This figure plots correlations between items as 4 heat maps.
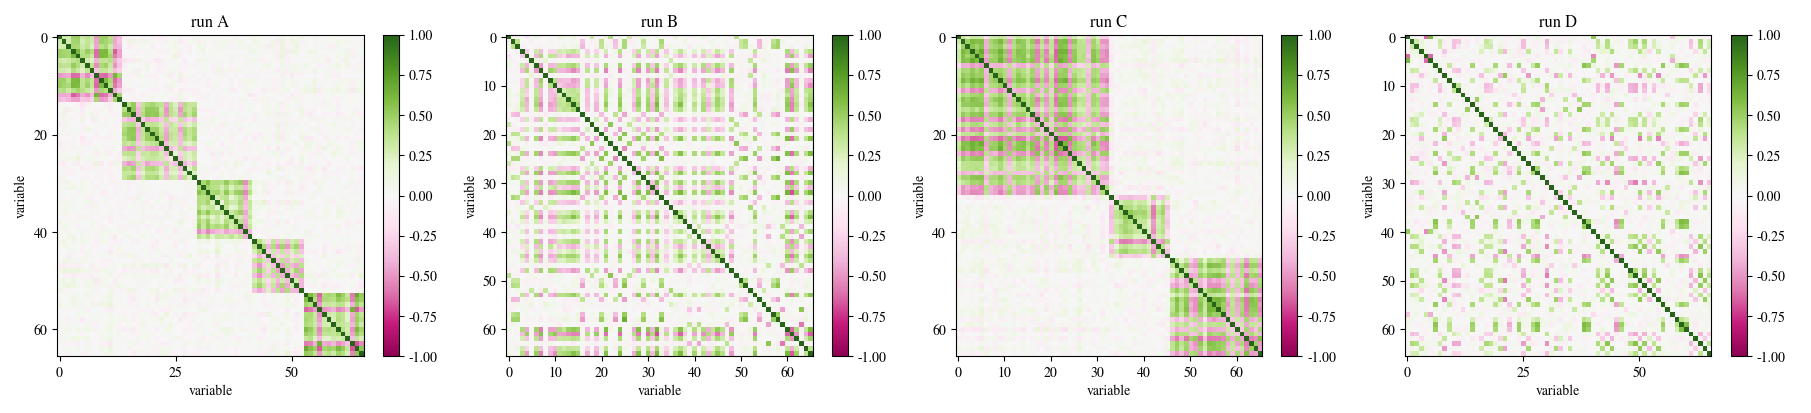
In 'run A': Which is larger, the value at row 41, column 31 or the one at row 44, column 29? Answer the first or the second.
the first
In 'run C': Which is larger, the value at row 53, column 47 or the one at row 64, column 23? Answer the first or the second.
the first
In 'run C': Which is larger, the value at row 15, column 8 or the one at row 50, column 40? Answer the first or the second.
the first
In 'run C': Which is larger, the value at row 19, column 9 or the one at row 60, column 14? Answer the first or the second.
the second
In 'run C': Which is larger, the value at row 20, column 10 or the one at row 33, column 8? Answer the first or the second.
the first
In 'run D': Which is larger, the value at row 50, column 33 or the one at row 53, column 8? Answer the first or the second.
the second
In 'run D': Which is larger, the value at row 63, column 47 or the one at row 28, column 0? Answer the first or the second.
the second
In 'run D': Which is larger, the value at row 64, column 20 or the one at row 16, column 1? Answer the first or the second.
the first
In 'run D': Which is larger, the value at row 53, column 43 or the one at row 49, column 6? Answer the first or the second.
the first
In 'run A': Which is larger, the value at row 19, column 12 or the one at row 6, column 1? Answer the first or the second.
the second
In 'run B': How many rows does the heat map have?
66
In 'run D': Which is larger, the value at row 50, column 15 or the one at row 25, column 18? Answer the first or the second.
the first
